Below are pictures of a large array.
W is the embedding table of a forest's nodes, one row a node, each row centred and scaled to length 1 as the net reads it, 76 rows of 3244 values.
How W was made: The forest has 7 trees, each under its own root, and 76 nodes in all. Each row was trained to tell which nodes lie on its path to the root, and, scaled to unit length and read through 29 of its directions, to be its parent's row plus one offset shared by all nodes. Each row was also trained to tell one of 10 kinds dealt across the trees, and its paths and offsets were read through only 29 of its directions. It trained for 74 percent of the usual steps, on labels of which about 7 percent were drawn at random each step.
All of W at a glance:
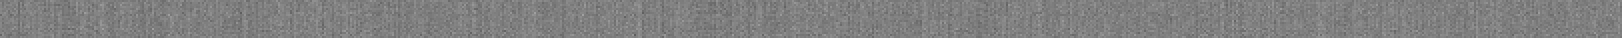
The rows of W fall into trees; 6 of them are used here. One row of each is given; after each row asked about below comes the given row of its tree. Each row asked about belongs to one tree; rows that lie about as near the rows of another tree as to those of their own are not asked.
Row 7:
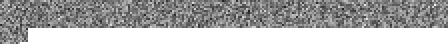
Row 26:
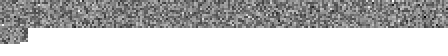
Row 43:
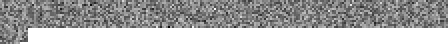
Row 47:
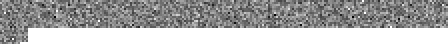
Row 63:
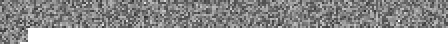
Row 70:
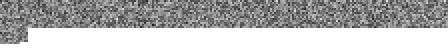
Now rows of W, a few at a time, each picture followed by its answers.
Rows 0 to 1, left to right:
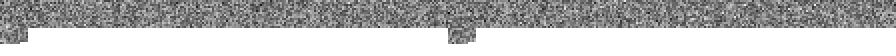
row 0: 7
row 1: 70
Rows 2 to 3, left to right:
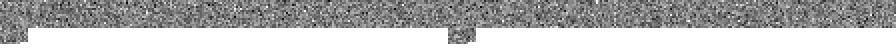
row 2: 47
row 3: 70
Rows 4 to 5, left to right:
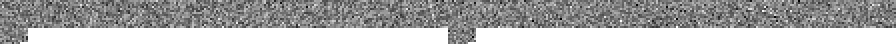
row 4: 47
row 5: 26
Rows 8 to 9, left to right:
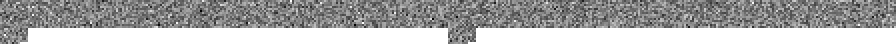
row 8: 26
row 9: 7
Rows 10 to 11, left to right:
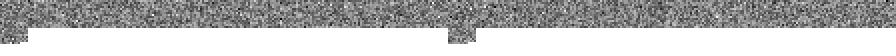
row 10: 47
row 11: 47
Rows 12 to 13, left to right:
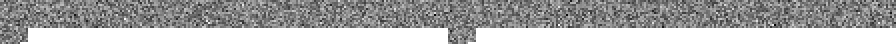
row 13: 63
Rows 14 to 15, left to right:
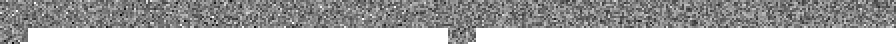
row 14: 26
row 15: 7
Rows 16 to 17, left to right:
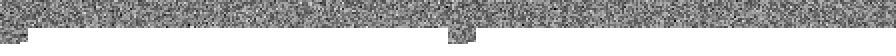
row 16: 70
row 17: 7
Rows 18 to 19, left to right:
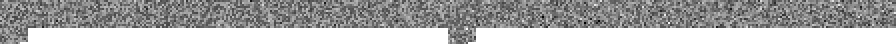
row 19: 47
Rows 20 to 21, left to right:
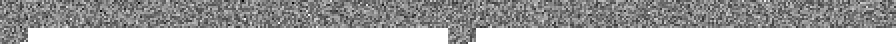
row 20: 26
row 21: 26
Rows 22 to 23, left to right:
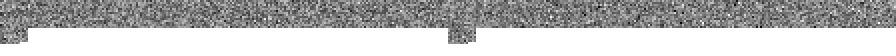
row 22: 43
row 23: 47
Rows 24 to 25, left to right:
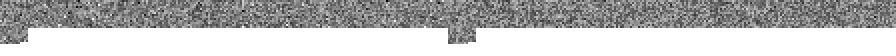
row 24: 26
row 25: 43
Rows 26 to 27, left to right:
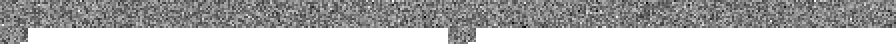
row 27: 26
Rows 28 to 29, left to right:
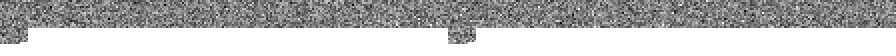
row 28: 70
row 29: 70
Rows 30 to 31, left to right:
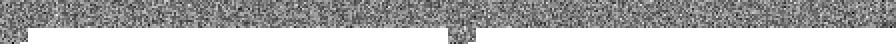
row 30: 7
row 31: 26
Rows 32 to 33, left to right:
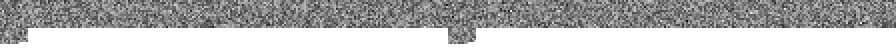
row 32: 63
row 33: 26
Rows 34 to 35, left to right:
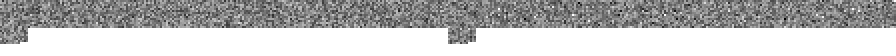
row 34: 43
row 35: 47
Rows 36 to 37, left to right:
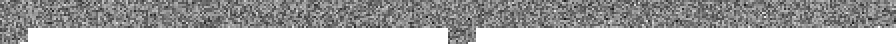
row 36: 63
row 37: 7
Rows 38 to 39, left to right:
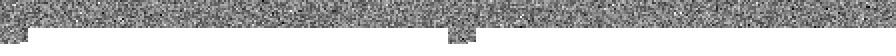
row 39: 47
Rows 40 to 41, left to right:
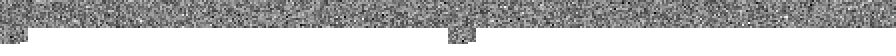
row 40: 47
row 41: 26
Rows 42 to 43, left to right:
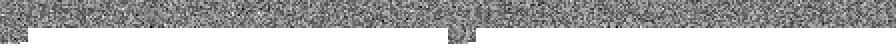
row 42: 47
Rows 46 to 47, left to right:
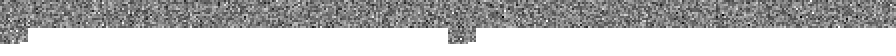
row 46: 63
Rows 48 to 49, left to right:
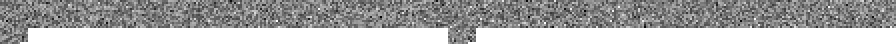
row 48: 26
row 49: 47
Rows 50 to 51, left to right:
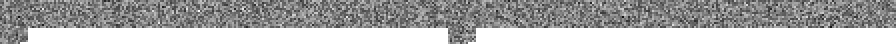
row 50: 7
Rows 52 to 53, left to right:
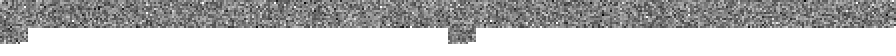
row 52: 47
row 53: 47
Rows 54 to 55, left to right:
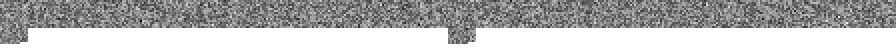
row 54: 7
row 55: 70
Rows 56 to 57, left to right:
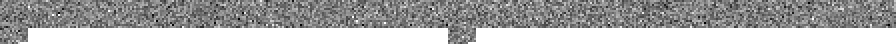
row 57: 26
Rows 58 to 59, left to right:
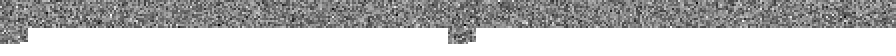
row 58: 26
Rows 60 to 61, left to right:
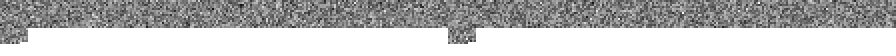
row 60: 63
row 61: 7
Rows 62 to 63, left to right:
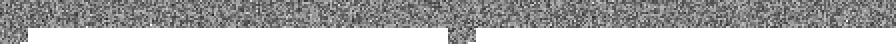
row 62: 7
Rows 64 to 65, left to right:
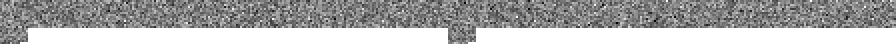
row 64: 43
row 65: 47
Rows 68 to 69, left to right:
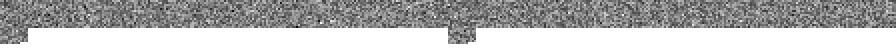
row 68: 26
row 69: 70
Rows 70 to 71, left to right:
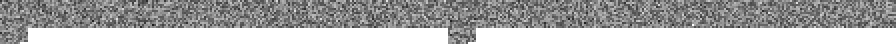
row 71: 70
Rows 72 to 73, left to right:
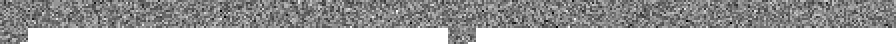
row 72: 70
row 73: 26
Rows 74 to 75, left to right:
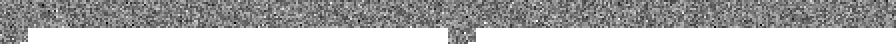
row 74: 47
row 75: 7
